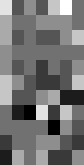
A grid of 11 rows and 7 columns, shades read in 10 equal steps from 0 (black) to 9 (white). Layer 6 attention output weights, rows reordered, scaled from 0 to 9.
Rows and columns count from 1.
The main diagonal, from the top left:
8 4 4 4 4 3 1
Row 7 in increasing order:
1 1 3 3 5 6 7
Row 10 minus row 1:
-6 1 -1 2 -2 -6 -2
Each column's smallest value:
1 1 0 2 0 1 1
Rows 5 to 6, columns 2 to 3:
3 4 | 5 3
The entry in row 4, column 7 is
4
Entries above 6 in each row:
3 0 1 0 0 2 1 2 0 0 0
